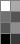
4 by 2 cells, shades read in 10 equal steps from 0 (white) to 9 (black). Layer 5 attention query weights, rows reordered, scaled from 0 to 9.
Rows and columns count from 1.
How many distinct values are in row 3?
2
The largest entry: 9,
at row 4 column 1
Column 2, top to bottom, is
3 6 4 7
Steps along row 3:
down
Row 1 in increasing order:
0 3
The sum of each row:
3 11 10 16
